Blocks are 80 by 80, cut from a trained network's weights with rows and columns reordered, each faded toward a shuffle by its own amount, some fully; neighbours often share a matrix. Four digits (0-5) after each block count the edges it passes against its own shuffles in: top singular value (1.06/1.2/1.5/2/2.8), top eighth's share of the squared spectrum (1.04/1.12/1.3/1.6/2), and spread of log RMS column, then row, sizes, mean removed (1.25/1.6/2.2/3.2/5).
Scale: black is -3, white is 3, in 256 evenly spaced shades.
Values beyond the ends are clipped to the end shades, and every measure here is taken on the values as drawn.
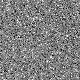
0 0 0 0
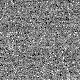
1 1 0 0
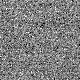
1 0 0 0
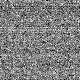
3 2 0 0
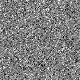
3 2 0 1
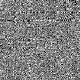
3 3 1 2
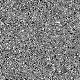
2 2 0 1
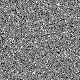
0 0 0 0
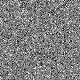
2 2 0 0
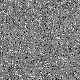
0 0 0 0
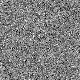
0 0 0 0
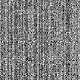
4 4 1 2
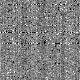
3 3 0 2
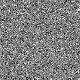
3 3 1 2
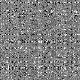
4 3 1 3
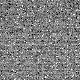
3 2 1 0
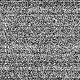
3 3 1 0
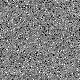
0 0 0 0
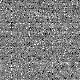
2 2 2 0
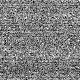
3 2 0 0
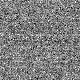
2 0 0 0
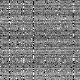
4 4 3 1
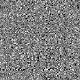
3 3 2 2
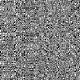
3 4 3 2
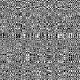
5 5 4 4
